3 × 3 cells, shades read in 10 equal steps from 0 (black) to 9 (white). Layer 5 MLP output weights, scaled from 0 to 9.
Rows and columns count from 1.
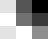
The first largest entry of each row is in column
1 1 2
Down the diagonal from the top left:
8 4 5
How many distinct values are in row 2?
3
